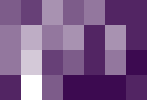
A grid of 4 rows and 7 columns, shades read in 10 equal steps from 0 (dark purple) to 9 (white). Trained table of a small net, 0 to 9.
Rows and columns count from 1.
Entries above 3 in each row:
2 5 3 1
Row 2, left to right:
4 6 4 5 1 5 1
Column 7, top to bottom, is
1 1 0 1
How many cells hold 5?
3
